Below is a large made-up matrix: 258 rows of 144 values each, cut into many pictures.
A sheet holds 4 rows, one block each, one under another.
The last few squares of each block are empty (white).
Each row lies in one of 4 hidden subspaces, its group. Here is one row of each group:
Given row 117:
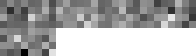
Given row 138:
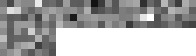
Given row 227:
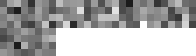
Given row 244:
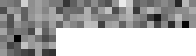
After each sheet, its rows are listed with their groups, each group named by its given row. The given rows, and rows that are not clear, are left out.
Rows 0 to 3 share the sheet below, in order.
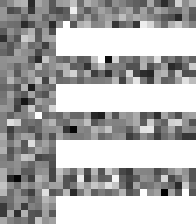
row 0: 227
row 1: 138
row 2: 138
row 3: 227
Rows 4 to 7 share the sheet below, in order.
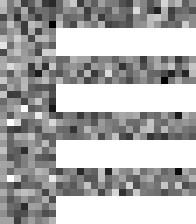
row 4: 244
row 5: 117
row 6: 138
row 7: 138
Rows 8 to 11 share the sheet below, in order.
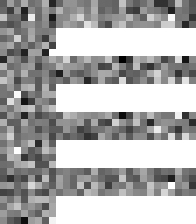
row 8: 117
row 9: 244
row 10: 244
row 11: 117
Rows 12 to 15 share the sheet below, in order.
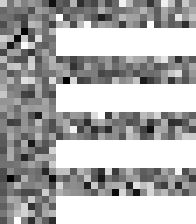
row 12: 244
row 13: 227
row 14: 138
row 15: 138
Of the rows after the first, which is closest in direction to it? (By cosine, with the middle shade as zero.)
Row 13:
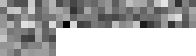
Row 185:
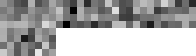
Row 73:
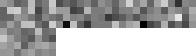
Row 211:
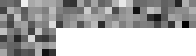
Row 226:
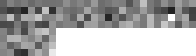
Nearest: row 73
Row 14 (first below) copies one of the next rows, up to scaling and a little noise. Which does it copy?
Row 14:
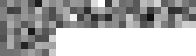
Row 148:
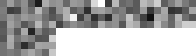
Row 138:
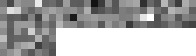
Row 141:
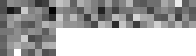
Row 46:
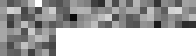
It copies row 148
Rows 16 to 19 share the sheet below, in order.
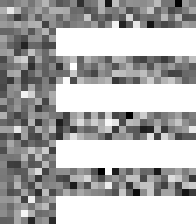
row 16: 138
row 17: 227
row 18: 138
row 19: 138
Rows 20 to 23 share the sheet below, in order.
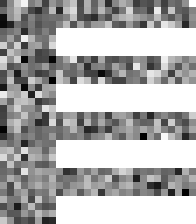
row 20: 227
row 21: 244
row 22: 227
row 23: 244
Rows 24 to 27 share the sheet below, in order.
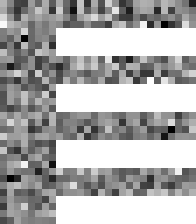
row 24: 227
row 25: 138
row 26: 117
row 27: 138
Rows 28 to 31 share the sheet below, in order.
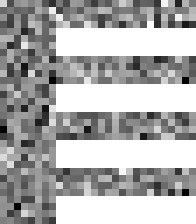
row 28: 244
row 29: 117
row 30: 227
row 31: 244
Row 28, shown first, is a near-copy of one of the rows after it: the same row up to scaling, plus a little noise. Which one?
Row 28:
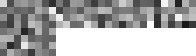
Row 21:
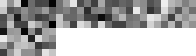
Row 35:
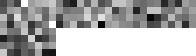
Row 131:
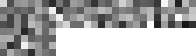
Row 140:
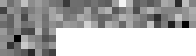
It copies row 131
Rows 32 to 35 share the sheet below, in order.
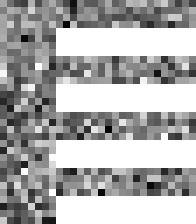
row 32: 227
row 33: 227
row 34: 117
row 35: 244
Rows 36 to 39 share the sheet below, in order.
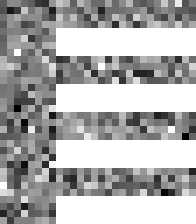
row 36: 138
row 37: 138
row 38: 117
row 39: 227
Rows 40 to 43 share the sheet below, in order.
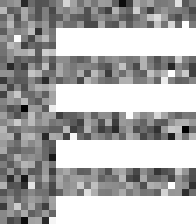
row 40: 244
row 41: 117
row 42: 227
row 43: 117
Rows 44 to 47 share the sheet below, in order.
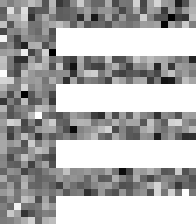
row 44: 117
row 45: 227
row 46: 138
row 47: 244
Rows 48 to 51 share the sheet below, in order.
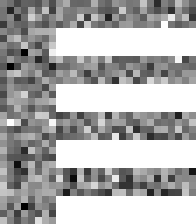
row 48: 117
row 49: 138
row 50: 138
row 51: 227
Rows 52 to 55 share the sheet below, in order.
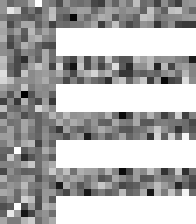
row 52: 138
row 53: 227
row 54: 244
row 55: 244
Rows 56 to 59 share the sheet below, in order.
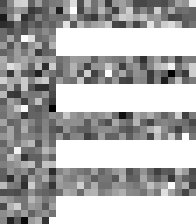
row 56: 227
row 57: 117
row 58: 244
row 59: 117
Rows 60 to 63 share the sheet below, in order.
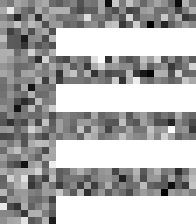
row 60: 138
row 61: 138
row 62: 117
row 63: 117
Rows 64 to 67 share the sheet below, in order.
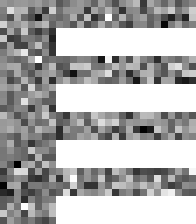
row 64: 117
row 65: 138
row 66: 138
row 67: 227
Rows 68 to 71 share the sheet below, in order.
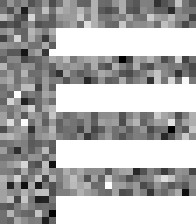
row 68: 117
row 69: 244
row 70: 117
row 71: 117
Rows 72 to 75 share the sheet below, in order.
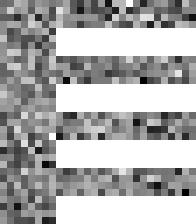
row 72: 138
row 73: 227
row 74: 244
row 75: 244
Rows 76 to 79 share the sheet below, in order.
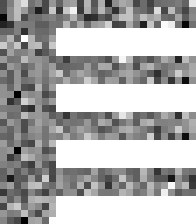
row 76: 227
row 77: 244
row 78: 244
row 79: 117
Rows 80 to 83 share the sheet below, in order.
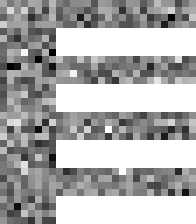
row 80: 117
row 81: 138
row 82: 117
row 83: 244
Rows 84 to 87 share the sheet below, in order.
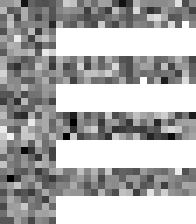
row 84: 244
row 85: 227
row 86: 227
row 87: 138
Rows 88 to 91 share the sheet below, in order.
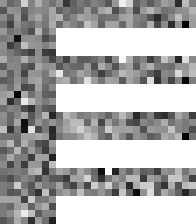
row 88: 244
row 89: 244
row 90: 117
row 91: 138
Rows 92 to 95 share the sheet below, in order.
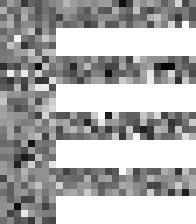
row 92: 244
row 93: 117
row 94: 138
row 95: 244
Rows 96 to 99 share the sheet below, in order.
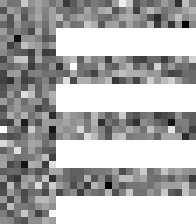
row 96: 244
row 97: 227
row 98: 117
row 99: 117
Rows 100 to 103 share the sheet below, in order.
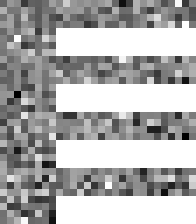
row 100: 244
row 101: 244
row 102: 244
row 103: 117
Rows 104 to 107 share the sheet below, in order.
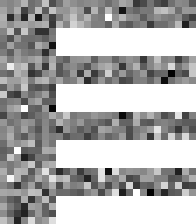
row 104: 117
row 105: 117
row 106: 244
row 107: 138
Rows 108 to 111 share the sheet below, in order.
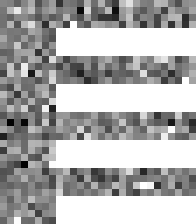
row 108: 227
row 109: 117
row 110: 117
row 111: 138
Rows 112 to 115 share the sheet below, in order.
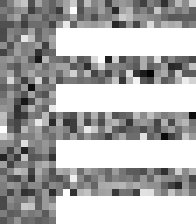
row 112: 227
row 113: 138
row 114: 227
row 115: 227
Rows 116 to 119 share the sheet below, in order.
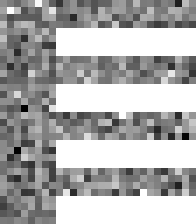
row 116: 138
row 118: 244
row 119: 227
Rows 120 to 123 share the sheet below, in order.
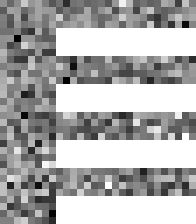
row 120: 244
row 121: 227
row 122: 244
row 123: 117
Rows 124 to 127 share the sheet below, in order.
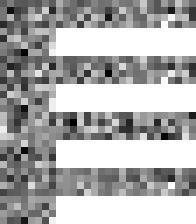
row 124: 117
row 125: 117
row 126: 227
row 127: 117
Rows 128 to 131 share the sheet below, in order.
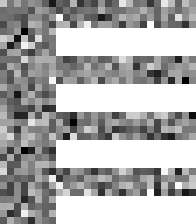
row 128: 244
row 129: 244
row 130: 227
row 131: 244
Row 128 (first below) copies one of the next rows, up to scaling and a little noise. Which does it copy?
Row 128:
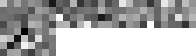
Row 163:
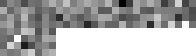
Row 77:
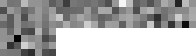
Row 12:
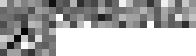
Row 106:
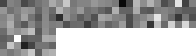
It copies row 12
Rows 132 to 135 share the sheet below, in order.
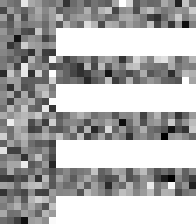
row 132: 244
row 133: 117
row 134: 117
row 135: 117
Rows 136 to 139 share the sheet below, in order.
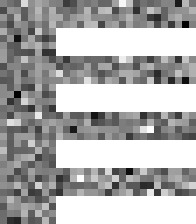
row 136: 244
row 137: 244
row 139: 138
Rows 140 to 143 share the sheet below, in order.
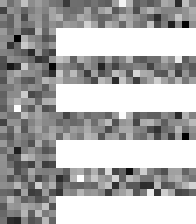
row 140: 244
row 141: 138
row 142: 244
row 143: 138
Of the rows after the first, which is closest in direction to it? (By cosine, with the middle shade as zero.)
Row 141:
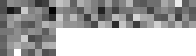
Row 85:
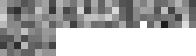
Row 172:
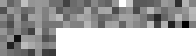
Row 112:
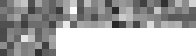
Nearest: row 112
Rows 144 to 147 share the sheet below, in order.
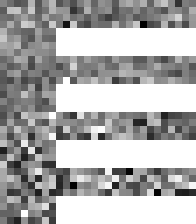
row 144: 227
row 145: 227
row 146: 244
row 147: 138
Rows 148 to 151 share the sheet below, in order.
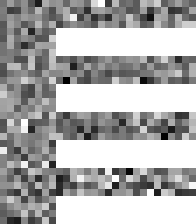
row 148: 138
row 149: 227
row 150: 117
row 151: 138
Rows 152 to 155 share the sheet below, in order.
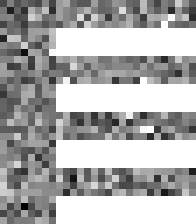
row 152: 117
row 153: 227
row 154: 138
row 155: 227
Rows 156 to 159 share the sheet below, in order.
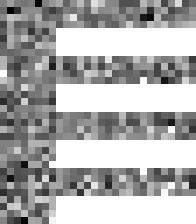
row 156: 138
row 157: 227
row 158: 117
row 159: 117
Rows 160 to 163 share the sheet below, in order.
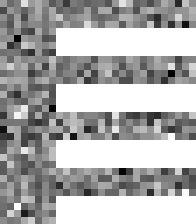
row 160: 244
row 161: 117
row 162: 227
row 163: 244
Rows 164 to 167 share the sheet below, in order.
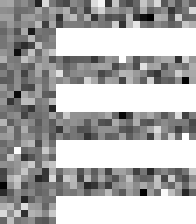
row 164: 138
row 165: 244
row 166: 244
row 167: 227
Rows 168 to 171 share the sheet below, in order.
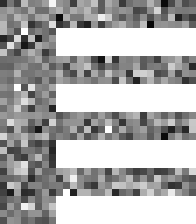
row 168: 244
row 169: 138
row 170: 117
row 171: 227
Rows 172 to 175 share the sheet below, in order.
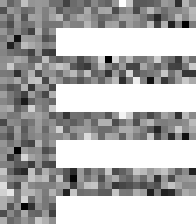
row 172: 244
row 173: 138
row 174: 244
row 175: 227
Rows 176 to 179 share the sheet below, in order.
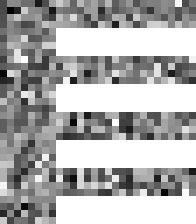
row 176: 138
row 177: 227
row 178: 227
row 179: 227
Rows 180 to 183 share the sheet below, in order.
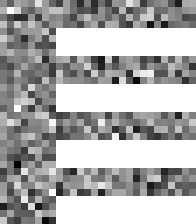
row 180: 138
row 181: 138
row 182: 138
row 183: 244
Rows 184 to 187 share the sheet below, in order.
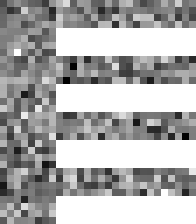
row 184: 138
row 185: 227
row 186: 244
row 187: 227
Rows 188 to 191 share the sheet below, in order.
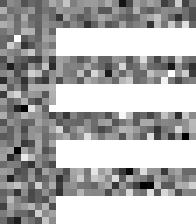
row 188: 244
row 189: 117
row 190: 244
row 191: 138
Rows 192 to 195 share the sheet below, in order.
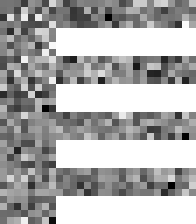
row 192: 117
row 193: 244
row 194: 244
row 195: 117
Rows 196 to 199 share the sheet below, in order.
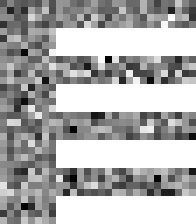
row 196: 117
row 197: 138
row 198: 138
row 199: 227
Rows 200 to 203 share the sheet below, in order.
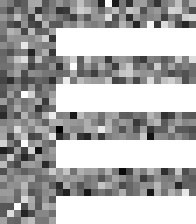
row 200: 138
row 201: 227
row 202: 244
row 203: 244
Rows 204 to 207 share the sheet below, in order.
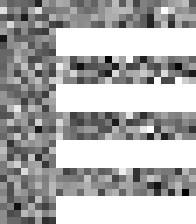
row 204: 117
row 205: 138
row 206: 138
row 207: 244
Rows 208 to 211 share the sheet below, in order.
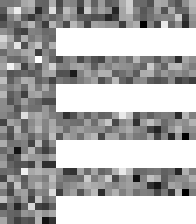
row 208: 227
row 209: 138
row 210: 244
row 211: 244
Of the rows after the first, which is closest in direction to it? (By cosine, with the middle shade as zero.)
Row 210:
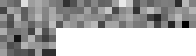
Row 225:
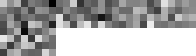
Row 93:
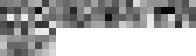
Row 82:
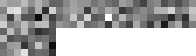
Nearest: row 82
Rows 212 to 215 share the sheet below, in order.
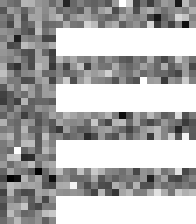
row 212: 244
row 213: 227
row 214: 244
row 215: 138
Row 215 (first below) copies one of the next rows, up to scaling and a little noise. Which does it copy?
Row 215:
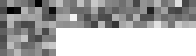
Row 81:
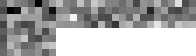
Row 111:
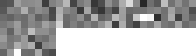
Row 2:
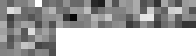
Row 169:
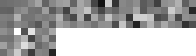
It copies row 81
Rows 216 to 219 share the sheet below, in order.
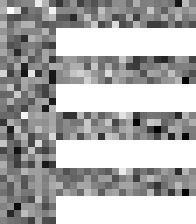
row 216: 138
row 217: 117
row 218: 244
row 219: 244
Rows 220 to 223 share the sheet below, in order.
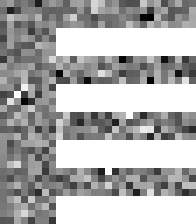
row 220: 138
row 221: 244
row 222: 138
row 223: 138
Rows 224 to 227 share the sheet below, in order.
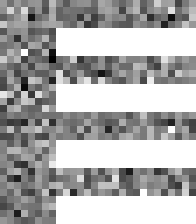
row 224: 117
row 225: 244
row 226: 117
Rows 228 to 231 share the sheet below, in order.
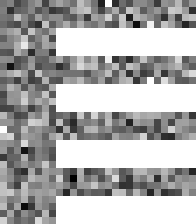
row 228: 138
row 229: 138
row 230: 227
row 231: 227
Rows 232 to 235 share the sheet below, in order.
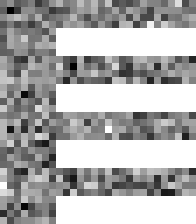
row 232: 138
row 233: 227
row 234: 117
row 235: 227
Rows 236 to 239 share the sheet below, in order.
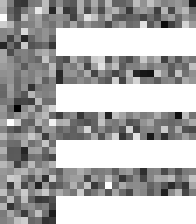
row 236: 227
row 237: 138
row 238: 138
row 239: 117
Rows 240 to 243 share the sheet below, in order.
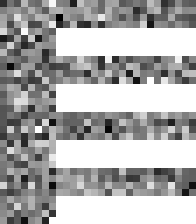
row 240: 244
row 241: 138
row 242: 117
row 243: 117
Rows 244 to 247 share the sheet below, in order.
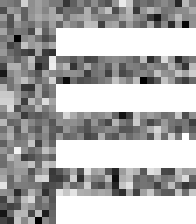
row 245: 227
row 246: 244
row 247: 227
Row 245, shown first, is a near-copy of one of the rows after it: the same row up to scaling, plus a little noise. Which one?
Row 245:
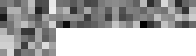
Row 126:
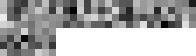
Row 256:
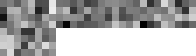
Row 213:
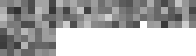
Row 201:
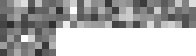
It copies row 256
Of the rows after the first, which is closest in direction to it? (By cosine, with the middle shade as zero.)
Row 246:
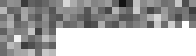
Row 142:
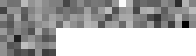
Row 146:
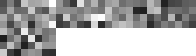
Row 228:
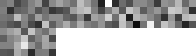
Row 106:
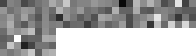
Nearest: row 106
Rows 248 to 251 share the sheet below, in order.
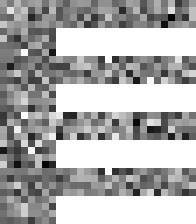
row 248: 117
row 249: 138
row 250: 244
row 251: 138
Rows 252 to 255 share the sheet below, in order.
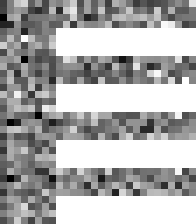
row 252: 227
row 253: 244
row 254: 138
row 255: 138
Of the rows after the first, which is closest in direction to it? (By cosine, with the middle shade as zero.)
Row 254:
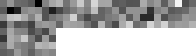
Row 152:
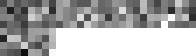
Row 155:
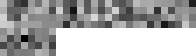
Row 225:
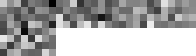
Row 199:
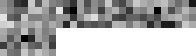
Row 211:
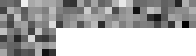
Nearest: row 152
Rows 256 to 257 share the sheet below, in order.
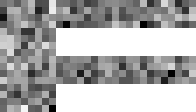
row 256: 227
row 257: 117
